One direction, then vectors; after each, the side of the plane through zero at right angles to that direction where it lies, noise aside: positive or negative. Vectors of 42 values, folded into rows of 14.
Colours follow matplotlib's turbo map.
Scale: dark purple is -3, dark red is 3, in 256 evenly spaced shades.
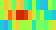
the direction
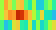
positive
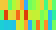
positive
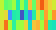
negative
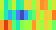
negative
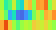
negative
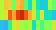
positive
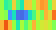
negative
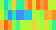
negative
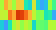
positive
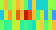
positive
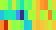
negative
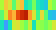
positive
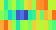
negative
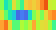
negative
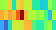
positive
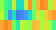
negative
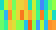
positive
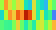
positive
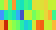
negative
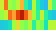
positive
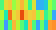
positive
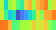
negative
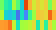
negative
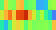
positive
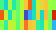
negative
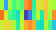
negative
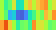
negative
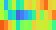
negative
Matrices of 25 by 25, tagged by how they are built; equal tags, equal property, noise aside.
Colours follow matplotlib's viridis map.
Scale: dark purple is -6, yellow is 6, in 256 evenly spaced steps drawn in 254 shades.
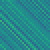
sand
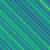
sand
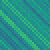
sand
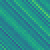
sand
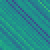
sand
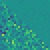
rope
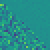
rope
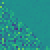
rope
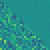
rope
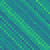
sand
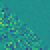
rope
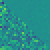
rope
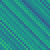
sand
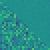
rope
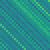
sand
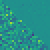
rope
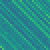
sand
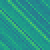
sand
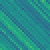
sand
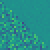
rope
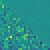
rope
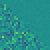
rope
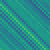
sand
